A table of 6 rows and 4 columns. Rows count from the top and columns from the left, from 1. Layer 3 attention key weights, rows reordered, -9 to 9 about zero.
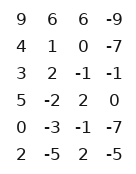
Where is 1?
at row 2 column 2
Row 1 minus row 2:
5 5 6 -2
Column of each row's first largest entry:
1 1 1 1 1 1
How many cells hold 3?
1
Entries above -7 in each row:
3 3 4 4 3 4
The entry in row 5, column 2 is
-3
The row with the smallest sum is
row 5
